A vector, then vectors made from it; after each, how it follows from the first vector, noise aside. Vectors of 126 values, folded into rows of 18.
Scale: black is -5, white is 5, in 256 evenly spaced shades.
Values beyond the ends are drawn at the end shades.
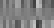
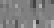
partly zeroed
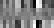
scaled up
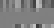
partly zeroed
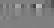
partly zeroed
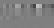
partly zeroed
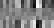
scaled up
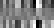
scaled up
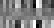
scaled up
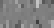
partly zeroed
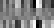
scaled up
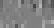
partly zeroed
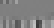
partly zeroed
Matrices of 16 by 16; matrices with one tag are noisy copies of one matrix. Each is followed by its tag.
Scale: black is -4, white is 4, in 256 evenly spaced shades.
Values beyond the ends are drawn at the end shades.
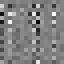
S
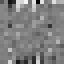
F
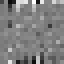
F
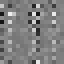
S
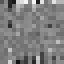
F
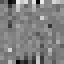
F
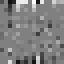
F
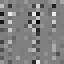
S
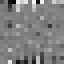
F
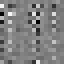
S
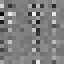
S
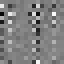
S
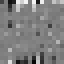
F
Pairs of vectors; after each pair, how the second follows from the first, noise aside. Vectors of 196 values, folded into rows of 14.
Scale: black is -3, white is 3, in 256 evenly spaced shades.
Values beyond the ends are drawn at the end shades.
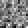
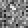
shuffled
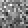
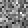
shuffled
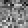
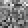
negated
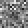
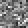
shuffled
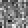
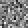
shuffled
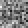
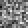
negated
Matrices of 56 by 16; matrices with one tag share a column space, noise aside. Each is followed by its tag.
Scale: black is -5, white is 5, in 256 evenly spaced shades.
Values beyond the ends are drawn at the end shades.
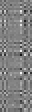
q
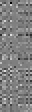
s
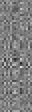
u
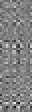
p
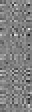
s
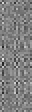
u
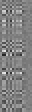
q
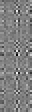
q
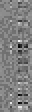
p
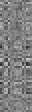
u
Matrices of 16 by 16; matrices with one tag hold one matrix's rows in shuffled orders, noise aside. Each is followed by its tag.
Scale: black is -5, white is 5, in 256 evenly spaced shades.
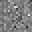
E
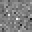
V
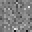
E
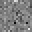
E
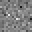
V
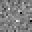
V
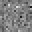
V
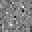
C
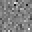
E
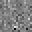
E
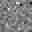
V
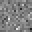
V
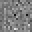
E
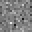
C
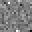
V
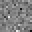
V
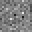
C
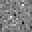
C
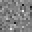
C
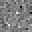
V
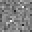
C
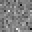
V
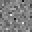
C
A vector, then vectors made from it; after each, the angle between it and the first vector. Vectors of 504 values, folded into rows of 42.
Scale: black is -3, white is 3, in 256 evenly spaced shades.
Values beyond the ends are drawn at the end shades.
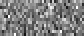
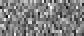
nearly parallel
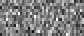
orthogonal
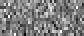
nearly parallel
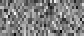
nearly opposite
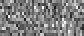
partly aligned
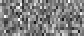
orthogonal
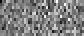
partly opposed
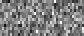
orthogonal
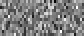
nearly parallel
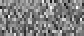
nearly parallel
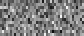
nearly opposite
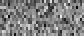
nearly opposite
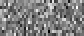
nearly parallel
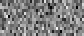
nearly opposite
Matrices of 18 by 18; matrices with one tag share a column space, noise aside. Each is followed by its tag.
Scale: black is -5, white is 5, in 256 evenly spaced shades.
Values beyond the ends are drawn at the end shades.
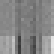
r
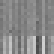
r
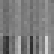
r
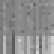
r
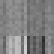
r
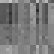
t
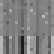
r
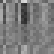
t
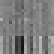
r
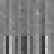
r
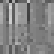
t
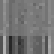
r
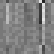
t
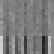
r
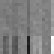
r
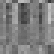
t
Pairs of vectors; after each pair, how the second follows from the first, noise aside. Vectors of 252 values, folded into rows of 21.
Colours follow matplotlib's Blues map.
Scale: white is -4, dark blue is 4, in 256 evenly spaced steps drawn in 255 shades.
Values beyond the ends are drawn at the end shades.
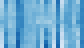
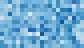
shuffled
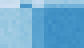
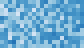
shuffled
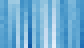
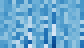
sign-scrambled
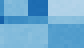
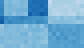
copied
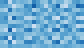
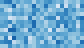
sign-scrambled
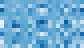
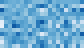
copied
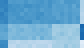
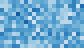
shuffled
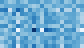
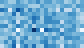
copied
